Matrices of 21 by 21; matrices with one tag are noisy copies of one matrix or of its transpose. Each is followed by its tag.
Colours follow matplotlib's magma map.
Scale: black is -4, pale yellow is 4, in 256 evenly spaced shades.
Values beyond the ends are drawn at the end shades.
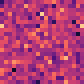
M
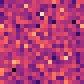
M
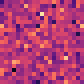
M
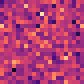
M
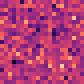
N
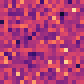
N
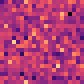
M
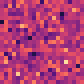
N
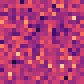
N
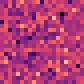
N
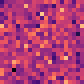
M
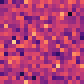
M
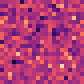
N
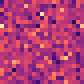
M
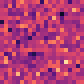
N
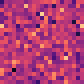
M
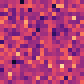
N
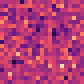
N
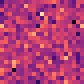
M
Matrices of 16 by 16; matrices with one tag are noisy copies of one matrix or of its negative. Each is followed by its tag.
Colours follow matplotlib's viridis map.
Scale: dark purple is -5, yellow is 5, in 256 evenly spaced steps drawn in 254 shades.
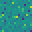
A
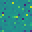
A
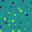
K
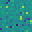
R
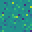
A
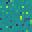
R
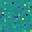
A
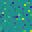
A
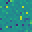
R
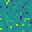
R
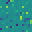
R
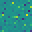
A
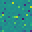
A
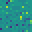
R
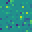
R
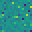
A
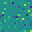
A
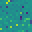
R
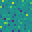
K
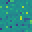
R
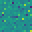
A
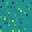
K
